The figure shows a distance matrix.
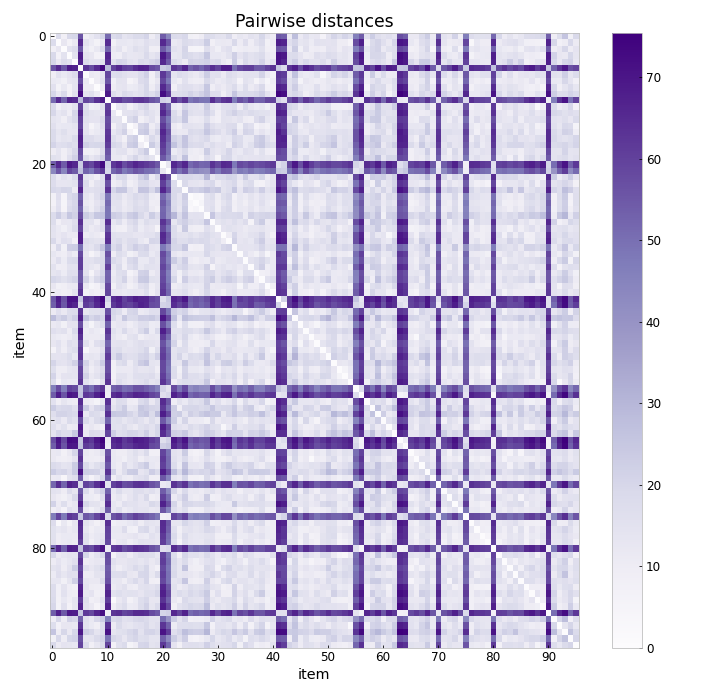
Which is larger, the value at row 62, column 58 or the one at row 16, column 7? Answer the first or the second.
the first
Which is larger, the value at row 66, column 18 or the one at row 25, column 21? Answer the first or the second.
the second
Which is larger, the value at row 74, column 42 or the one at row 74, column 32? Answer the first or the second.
the first
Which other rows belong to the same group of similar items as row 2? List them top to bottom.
0, 1, 3, 4, 6, 7, 8, 9, 11, 12, 13, 14, 15, 16, 17, 18, 19, 22, 23, 24, 25, 26, 27, 28, 29, 30, 31, 32, 33, 34, 35, 36, 37, 38, 39, 40, 43, 44, 45, 46, 47, 48, 49, 50, 51, 52, 53, 54, 57, 58, 59, 60, 61, 62, 65, 66, 67, 68, 69, 71, 72, 73, 74, 76, 77, 78, 79, 81, 82, 83, 84, 85, 86, 87, 88, 89, 91, 92, 93, 94, 95
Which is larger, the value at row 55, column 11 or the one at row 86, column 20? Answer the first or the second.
the second
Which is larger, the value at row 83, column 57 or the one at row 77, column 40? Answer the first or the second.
the first
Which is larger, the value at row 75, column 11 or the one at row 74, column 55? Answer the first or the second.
the first
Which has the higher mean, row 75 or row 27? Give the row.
75
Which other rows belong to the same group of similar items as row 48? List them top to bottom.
0, 1, 2, 3, 4, 6, 7, 8, 9, 11, 12, 13, 14, 15, 16, 17, 18, 19, 22, 23, 24, 25, 26, 27, 28, 29, 30, 31, 32, 33, 34, 35, 36, 37, 38, 39, 40, 43, 44, 45, 46, 47, 49, 50, 51, 52, 53, 54, 57, 58, 59, 60, 61, 62, 65, 66, 67, 68, 69, 71, 72, 73, 74, 76, 77, 78, 79, 81, 82, 83, 84, 85, 86, 87, 88, 89, 91, 92, 93, 94, 95
